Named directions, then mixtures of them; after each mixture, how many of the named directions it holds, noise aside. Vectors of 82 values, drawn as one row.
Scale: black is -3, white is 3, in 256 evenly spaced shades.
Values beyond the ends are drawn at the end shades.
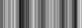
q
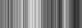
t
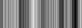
two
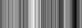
two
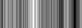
two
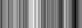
two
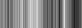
one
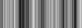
one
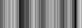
one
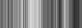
one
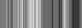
one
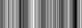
two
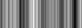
two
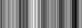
two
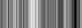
two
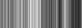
one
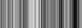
two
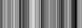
two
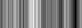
two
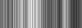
one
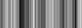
one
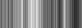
one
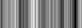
two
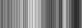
one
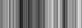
two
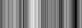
two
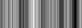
two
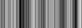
one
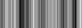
one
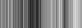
one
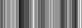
one
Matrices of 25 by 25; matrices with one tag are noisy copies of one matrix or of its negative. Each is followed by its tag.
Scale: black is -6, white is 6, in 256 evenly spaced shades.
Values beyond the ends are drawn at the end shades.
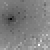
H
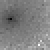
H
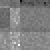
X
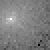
H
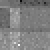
X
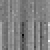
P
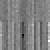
P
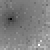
H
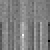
P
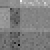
X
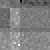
X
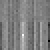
P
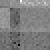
X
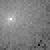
H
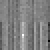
P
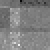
X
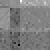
X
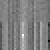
P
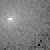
H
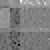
X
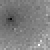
H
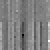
P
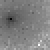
H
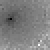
H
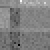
X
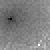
H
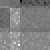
X
